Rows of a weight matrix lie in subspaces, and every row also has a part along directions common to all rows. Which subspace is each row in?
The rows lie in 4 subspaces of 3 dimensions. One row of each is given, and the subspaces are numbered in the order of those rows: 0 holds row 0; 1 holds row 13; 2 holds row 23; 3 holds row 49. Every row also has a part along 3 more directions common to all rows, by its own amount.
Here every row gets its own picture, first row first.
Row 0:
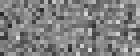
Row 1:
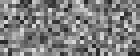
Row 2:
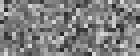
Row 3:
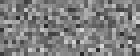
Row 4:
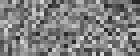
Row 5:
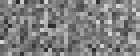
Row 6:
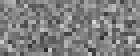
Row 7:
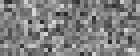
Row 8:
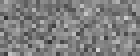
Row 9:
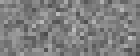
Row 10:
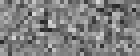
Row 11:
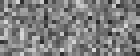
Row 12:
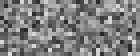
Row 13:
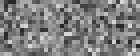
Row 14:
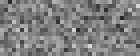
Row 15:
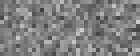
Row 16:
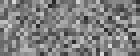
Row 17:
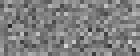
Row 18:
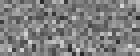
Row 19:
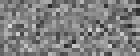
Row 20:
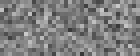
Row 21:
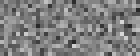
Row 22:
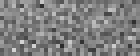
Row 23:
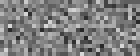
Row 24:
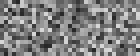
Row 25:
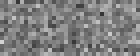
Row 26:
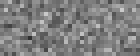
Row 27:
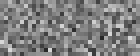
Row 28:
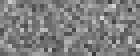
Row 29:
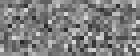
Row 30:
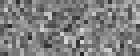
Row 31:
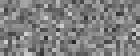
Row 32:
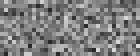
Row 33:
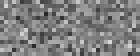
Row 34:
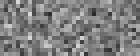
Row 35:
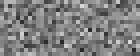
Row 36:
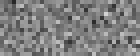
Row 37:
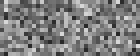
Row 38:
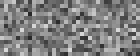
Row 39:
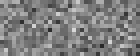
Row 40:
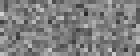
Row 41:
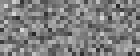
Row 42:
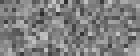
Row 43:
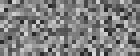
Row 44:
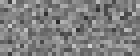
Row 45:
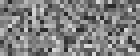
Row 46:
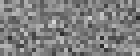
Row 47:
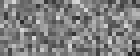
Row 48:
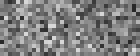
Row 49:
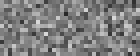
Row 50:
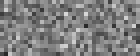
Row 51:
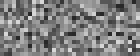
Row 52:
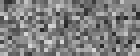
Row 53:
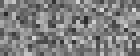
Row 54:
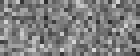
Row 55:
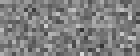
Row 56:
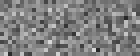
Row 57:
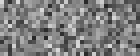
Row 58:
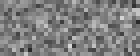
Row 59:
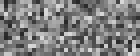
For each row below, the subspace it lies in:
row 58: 3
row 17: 3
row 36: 1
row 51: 2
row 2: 0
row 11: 0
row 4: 3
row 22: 1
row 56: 0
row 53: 3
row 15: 0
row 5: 0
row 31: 3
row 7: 2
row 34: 2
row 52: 0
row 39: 2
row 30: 2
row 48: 0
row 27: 1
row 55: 2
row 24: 2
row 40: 0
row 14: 1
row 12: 1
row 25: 0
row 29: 3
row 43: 3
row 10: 3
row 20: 3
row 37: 0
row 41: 1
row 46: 1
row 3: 2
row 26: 2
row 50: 0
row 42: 2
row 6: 1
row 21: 3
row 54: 0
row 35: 3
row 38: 2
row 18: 1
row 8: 0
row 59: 1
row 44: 1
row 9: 2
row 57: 2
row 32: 0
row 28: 1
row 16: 3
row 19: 3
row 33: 1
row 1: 2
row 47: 3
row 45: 1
